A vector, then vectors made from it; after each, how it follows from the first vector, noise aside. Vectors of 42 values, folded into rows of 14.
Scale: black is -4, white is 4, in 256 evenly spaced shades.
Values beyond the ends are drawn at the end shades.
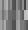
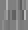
partly zeroed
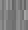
shrunk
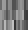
sign-scrambled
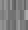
shrunk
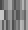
reversed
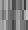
copied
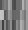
reversed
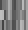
reversed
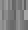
shrunk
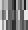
scaled up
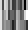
scaled up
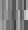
copied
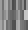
copied
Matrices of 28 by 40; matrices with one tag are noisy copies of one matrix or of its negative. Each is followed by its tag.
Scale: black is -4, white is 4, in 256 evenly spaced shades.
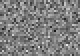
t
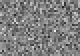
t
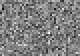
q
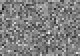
q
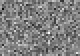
q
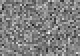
q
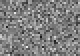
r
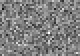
q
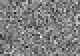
r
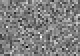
r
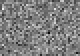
q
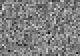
q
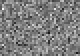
q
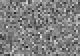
r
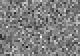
r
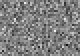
t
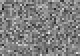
q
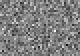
t
